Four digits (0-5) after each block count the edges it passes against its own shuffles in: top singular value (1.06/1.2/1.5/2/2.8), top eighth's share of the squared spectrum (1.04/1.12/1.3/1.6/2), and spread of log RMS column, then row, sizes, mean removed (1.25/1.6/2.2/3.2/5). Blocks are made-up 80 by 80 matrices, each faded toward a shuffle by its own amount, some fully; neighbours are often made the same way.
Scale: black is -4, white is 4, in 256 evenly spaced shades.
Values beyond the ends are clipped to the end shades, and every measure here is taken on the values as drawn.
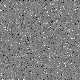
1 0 0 0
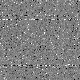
2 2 0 2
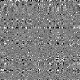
4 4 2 3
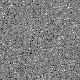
2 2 0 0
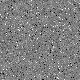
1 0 0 0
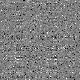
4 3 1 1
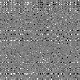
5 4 2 3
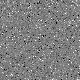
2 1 0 0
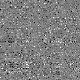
4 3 1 2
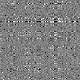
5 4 2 3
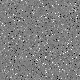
2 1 0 0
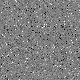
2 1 0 0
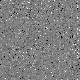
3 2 1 0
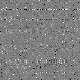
4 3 1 2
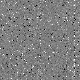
3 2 1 1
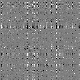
5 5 3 3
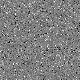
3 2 0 1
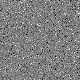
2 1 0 0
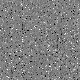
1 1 1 0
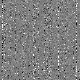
2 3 3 0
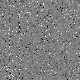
1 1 1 0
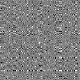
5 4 3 3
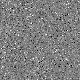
2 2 0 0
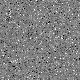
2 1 0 0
